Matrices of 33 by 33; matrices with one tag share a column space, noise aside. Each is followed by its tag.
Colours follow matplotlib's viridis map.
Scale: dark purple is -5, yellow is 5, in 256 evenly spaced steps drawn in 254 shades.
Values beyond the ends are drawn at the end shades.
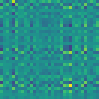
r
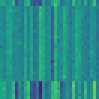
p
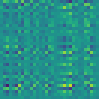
r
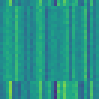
p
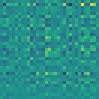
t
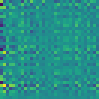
r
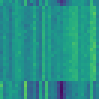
p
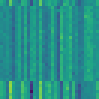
p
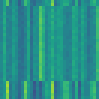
p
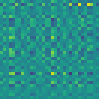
t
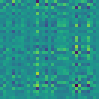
r
